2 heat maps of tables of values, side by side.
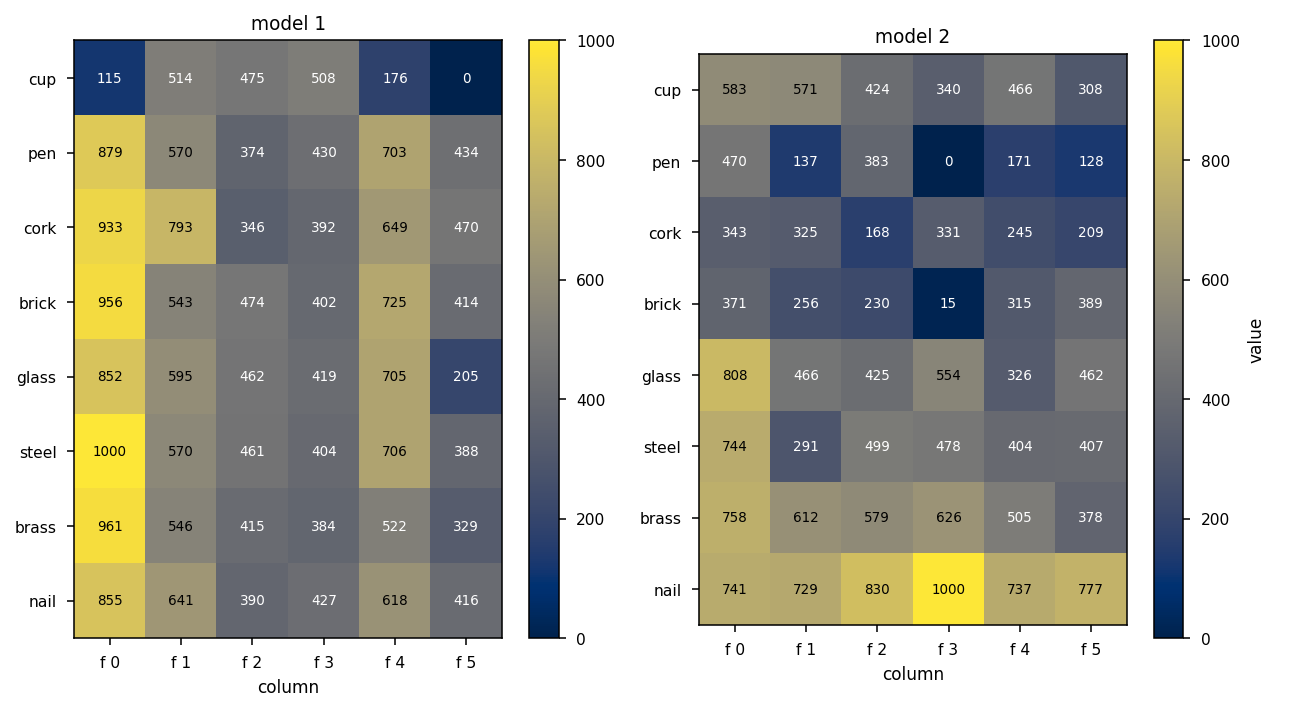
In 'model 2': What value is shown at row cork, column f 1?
325
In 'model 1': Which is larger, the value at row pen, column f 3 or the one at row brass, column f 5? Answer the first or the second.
the first
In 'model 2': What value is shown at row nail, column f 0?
741
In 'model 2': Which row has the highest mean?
nail
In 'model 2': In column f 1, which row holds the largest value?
nail
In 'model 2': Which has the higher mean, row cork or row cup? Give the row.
cup
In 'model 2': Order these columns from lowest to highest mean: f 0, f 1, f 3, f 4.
f 4, f 3, f 1, f 0
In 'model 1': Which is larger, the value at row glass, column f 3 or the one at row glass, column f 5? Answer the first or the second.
the first
